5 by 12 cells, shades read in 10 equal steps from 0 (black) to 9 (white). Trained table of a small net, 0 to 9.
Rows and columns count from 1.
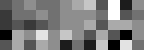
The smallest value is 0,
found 3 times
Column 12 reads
5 4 5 5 4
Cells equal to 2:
3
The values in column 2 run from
3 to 6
